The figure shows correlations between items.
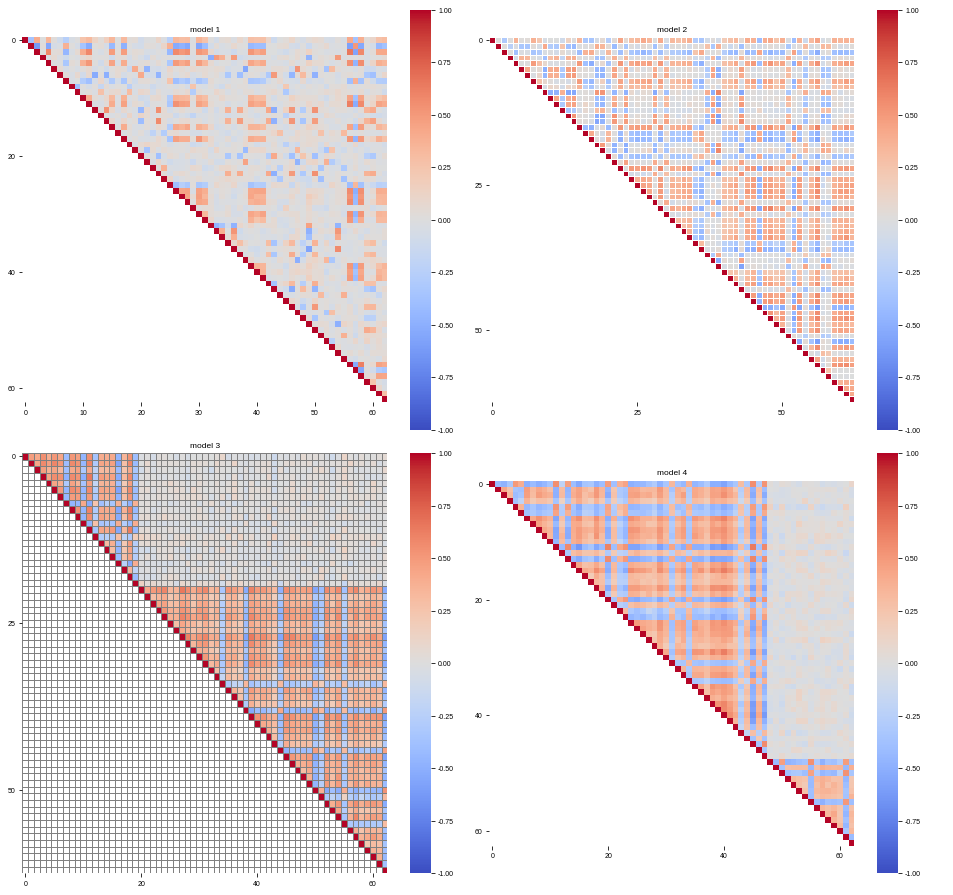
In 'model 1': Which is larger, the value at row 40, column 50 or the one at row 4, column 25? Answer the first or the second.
the first
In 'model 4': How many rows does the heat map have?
63
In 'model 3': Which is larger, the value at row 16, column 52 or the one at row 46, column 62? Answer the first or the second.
the first
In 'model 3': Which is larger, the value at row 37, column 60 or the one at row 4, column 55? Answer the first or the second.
the first
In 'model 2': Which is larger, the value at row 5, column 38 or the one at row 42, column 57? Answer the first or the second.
the first
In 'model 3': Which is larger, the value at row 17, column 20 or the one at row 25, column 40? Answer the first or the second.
the second
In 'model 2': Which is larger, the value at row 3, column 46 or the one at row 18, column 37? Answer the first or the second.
the second
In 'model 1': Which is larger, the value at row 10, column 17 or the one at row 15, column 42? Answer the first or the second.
the first
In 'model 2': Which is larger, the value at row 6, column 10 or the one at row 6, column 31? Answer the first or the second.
the first
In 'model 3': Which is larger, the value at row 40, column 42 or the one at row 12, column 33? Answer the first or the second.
the first
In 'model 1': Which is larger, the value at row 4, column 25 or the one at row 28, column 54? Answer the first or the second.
the second
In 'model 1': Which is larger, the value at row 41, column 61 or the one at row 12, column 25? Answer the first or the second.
the first
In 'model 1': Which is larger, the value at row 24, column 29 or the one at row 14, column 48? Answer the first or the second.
the first
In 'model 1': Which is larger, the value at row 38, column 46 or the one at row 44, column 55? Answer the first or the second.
the second
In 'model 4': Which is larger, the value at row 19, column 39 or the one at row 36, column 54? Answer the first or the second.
the first
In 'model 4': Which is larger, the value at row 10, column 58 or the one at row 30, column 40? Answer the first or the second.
the second
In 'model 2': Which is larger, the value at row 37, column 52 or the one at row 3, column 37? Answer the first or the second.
the first
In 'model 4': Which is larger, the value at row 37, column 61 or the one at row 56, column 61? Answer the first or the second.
the first
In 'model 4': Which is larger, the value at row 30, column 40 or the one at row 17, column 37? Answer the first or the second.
the first
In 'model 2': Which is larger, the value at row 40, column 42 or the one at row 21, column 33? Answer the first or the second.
the first
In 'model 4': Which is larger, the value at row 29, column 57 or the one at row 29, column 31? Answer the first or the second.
the first
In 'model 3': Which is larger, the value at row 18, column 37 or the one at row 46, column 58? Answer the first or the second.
the second
